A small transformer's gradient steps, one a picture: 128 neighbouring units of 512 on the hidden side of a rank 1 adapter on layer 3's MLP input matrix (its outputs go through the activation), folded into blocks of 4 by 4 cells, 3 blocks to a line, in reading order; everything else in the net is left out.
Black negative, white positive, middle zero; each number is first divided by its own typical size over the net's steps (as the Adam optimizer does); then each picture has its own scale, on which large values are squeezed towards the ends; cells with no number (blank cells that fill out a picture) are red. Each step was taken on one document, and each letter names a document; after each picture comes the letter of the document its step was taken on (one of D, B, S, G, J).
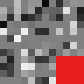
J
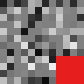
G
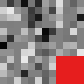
G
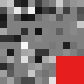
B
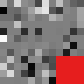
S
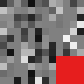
G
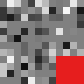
J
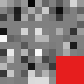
B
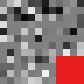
B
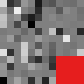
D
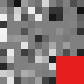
B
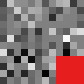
D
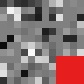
G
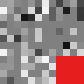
B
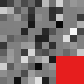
G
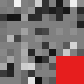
J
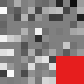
B
